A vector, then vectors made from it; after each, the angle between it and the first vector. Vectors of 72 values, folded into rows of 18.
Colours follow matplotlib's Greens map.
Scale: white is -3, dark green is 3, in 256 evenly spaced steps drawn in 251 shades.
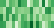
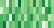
partly aligned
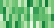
nearly opposite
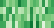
nearly parallel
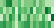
orthogonal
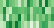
nearly opposite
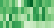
partly opposed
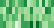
nearly parallel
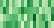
partly opposed
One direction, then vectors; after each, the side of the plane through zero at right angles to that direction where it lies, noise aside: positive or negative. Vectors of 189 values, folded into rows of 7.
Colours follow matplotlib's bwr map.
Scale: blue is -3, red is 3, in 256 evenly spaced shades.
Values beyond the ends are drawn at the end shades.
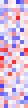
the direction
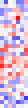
positive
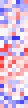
positive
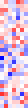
negative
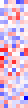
positive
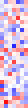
positive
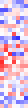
positive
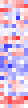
negative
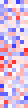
positive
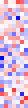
negative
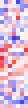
positive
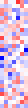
negative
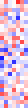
negative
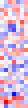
positive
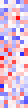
positive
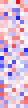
negative
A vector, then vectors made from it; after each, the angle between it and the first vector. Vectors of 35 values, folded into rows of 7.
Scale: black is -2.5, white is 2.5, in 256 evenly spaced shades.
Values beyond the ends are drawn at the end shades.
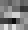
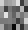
orthogonal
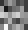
partly aligned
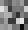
orthogonal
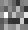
partly aligned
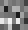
partly opposed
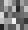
partly opposed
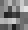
nearly opposite
